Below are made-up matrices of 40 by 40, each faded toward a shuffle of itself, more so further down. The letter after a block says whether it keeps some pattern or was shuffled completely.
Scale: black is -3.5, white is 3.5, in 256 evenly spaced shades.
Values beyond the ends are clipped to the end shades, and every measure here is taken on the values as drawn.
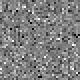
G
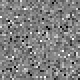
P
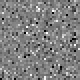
G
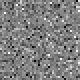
G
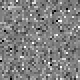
G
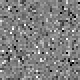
P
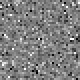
P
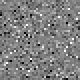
P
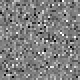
G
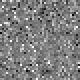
P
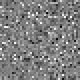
G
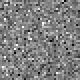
P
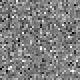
P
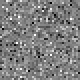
P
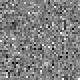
G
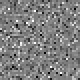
G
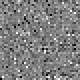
G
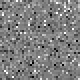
P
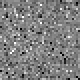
P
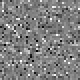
G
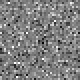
P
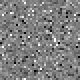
G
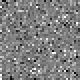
G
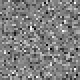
G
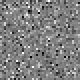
G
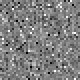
G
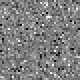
P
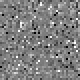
G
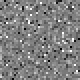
G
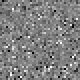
P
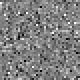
G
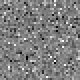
P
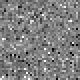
G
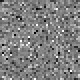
G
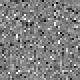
G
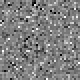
P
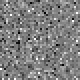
P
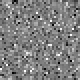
G
